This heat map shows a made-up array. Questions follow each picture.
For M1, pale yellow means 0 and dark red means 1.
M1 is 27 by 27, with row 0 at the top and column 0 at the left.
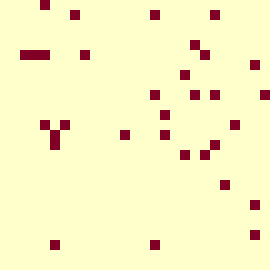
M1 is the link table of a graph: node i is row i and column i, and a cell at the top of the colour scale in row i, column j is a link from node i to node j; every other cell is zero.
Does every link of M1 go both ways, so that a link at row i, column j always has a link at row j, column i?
no
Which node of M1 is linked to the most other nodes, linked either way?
node 5
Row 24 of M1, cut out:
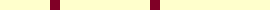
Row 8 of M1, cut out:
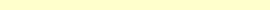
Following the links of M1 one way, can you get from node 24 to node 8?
yes
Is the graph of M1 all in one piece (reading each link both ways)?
no
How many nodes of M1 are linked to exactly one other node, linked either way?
7
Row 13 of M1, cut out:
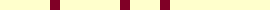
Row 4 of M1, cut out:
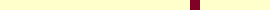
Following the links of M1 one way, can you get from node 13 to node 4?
yes
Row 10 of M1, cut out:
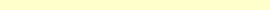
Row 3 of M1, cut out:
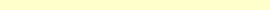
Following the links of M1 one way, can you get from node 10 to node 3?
no
